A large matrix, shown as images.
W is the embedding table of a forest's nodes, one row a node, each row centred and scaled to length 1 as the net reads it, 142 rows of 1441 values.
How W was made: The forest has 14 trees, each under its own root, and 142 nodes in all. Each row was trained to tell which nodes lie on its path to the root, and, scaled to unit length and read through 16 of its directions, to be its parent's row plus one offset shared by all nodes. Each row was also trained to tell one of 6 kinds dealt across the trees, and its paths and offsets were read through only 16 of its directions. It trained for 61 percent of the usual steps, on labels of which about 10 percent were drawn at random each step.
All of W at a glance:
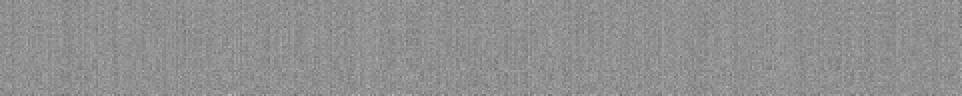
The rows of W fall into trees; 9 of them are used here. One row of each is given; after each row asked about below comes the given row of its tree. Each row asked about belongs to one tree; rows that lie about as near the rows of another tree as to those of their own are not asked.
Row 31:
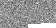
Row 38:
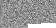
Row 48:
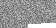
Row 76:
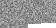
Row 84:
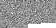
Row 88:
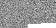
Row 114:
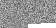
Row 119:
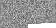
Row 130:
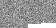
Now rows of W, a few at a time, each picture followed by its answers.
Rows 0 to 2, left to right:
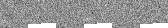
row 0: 84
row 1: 84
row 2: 114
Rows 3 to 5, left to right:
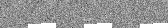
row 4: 84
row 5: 48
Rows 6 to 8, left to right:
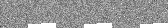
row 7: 119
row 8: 38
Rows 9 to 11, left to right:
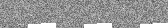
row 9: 130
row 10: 31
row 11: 84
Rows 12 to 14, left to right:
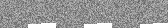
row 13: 76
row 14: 119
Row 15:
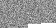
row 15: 84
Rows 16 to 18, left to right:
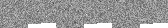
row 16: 88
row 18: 84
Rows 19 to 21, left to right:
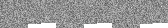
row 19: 84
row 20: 38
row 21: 31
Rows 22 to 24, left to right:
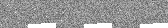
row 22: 88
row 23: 84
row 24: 88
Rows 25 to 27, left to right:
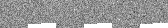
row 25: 76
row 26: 114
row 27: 130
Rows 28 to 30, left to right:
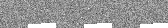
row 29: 38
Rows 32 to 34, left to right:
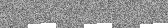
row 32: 119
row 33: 31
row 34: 84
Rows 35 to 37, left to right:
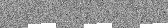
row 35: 114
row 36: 88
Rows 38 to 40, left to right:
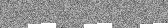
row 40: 38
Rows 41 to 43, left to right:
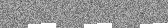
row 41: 84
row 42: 31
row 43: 88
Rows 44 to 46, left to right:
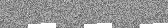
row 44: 130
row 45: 76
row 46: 88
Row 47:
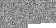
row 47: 88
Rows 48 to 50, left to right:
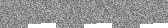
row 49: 31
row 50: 88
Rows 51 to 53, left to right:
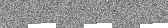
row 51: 31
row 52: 38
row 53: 76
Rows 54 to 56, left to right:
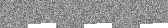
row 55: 114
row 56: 48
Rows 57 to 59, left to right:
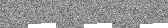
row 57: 76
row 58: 84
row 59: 130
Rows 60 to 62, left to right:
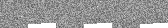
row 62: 76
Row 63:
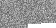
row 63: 48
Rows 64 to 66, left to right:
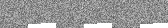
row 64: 130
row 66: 76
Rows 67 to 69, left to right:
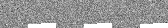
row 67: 84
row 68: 48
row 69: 84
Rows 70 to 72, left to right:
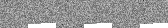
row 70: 76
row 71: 119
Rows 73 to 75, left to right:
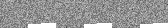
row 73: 48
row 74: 114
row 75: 119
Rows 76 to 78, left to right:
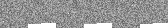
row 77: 48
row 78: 119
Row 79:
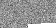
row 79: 38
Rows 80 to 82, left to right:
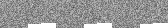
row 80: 114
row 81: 48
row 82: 114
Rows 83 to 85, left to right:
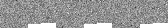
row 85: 130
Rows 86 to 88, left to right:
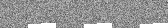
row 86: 119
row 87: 48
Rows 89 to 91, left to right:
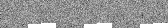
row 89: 84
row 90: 130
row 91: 48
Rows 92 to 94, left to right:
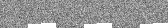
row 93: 130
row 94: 119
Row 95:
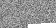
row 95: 48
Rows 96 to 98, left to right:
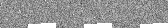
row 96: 130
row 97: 84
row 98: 31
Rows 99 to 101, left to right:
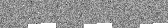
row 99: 130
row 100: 88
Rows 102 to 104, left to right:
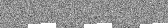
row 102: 130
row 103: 130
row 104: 130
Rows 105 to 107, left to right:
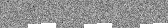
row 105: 38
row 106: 31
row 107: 31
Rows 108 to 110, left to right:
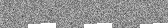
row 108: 119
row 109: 88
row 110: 76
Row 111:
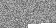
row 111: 114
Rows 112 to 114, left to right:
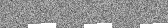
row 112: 119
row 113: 119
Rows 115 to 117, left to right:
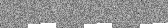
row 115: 88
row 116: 114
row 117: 130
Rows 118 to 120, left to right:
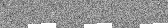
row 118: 38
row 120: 88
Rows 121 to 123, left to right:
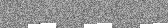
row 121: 119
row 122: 114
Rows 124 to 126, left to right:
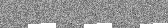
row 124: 114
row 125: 130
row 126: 130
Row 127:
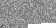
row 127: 76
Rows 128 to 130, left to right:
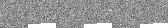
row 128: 114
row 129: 88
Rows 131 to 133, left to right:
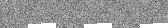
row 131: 48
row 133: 38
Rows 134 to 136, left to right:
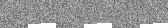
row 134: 114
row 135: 130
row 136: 84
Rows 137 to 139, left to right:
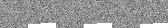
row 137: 48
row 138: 88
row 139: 88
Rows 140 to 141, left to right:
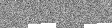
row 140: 84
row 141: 119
